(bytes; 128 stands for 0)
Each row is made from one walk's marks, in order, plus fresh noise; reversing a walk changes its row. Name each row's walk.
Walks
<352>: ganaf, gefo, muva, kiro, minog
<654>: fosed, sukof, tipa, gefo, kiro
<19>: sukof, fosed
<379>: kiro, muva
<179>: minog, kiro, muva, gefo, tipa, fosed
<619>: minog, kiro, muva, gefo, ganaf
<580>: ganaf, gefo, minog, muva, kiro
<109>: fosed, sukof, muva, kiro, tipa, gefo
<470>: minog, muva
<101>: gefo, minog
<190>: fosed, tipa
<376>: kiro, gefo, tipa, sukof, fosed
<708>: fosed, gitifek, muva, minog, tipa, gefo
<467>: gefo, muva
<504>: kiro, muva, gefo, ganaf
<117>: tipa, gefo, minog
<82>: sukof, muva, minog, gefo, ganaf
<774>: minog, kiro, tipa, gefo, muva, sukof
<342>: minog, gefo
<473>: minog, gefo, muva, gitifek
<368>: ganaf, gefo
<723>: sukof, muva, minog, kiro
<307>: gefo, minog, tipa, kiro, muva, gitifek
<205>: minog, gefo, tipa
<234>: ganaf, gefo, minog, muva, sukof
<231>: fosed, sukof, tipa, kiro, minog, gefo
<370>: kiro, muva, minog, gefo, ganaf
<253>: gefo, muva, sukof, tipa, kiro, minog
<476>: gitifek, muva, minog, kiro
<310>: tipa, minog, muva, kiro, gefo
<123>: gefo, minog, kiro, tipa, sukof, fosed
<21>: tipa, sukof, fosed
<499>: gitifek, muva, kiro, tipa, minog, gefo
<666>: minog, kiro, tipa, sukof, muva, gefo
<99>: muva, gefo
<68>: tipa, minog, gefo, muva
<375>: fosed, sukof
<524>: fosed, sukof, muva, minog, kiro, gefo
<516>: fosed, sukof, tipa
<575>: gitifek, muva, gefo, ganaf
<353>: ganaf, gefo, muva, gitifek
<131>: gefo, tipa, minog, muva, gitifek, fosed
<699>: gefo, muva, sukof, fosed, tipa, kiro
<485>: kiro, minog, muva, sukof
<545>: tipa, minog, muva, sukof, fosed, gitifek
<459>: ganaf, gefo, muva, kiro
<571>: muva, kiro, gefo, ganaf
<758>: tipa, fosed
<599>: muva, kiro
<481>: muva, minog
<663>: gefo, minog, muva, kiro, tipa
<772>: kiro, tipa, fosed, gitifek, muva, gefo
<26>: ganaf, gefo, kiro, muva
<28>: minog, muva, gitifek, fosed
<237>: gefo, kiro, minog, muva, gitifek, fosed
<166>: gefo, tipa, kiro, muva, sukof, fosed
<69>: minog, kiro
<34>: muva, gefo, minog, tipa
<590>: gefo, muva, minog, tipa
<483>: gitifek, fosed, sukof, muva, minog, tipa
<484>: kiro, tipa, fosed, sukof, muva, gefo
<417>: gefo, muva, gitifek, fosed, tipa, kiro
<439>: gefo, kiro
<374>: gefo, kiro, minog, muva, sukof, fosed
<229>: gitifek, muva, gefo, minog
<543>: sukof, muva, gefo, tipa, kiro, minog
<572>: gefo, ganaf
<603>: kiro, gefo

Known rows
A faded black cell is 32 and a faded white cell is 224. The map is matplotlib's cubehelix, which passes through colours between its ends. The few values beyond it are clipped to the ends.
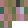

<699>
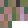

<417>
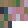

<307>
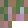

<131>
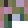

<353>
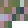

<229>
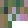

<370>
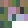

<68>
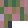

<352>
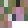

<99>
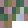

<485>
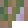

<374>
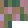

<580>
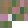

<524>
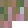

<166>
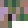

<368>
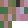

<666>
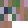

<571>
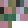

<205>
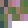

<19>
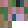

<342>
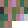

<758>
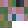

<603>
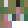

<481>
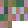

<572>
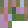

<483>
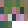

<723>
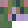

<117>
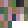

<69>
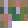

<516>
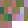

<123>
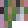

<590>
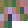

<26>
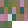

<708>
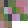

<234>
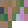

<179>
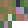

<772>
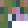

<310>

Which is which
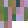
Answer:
<34>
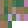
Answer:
<619>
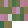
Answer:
<231>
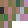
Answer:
<774>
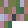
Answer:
<476>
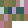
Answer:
<575>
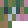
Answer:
<504>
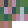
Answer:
<28>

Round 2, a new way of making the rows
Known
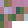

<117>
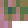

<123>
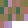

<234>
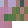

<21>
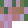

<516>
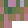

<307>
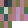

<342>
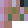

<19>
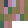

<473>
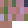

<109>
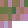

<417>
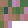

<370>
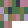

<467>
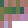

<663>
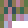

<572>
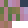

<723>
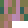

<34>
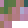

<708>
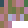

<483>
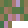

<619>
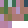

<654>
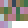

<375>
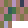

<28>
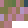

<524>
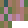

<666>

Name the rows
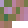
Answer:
<310>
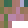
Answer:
<499>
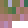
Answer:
<699>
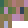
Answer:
<205>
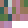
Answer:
<459>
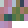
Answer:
<758>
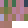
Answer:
<231>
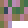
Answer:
<504>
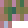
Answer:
<237>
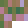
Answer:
<253>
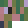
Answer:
<470>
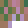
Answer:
<476>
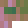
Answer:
<166>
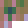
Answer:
<131>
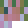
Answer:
<190>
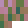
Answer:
<68>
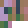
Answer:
<379>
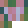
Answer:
<99>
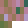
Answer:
<543>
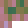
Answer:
<374>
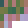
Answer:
<590>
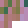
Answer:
<772>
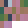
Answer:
<580>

